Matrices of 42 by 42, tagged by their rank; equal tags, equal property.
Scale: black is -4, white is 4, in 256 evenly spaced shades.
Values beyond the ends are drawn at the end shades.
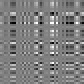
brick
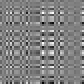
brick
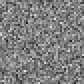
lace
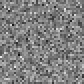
lace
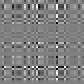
brick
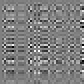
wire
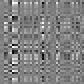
wire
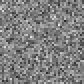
lace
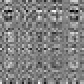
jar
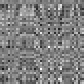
jar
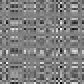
wire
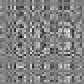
jar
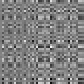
wire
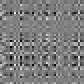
wire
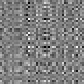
jar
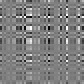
brick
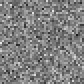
lace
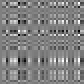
brick
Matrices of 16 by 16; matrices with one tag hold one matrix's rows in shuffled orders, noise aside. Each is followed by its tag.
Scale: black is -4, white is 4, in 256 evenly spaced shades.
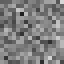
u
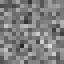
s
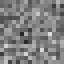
s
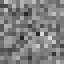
s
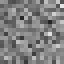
u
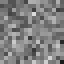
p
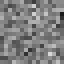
p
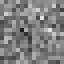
s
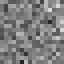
u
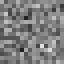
s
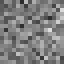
u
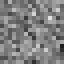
p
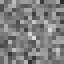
p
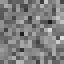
u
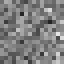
u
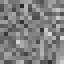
u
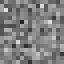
s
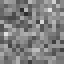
s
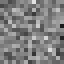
p
